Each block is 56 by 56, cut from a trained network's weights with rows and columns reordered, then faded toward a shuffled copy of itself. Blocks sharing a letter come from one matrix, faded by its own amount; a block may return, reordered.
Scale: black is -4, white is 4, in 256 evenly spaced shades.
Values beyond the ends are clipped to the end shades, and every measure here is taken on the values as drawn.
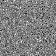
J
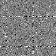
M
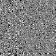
M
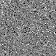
J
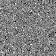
J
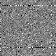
M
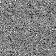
J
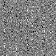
M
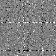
M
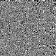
M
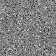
J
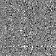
M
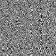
M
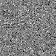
J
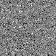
J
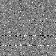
M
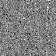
J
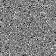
J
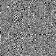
M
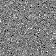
J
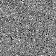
J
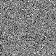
J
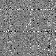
M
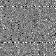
M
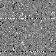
M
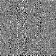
M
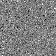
J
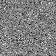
J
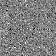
J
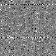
M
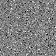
J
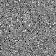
J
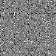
M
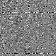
M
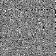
M
